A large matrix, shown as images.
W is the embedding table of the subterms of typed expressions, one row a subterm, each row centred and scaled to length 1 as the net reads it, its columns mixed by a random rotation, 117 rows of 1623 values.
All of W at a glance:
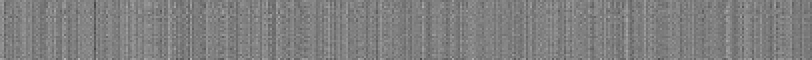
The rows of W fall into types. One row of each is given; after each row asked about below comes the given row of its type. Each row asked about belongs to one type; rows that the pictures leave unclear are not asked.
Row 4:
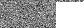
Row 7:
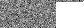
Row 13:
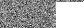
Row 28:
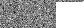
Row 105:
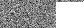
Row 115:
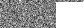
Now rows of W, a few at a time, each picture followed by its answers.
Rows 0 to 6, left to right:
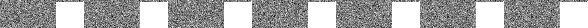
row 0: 7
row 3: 105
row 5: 13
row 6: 13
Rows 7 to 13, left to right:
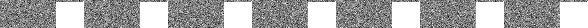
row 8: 115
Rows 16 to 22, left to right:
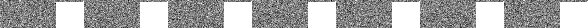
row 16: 115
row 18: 4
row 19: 7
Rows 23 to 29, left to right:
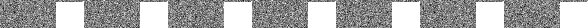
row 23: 28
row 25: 13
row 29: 7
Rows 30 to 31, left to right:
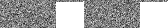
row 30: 7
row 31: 105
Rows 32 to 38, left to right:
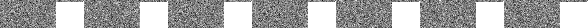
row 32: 105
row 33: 4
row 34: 105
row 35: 105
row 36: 7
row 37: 115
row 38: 28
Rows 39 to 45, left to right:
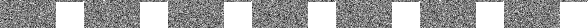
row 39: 4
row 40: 115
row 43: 28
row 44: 115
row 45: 105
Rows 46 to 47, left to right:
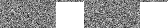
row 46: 105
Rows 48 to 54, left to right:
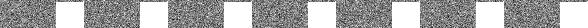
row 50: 4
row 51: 13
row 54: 28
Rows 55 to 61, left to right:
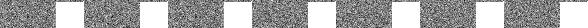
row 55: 13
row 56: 7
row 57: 13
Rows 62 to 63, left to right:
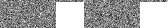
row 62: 4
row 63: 115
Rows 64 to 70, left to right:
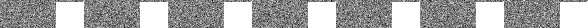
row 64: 4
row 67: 7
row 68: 115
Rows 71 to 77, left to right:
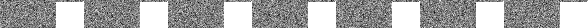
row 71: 28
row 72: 105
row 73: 105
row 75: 13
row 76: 115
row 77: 4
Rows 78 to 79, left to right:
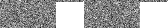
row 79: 4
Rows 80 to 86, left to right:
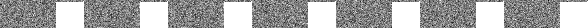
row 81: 13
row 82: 13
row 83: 28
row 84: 7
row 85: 115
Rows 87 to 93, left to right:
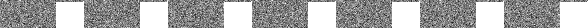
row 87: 7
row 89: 13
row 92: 115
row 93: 13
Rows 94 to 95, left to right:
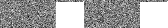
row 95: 7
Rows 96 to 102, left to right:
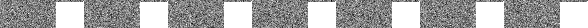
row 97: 13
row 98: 7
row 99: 7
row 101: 13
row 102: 28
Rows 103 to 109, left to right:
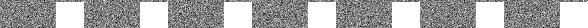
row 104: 115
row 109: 4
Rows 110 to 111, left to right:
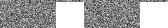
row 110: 7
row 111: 28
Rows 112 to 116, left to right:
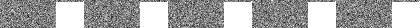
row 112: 105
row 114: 13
